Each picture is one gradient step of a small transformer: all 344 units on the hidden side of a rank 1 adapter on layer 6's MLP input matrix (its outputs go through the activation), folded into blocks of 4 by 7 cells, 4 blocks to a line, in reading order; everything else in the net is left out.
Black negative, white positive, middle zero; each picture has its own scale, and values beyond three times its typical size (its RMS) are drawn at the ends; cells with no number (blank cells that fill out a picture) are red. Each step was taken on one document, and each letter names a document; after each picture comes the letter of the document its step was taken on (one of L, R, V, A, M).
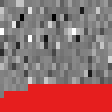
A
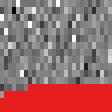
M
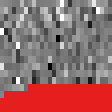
A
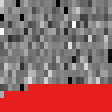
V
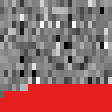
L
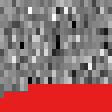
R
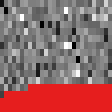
V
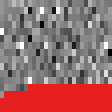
A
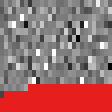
L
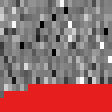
R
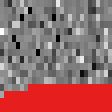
A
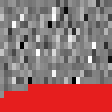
R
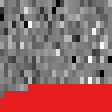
M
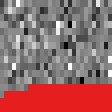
L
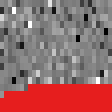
M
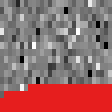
V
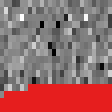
L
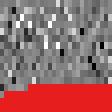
A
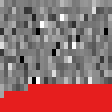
R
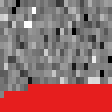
M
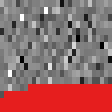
L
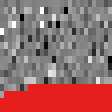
A
